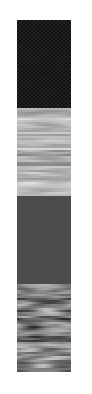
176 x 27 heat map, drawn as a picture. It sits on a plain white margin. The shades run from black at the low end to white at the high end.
The table splits into 4 rows of 1 panel. Panel 1,1: very low, checkered, faint in contrast. Panel 2,1: high, streaked across. Panel 3,1: low, flat. Panel 4,1: middling, streaked across, strong in contrast.
